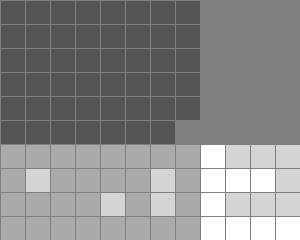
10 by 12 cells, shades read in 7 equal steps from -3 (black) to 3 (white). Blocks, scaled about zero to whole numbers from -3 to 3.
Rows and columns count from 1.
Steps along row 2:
same same same same same same same up same same same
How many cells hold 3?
9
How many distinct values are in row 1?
2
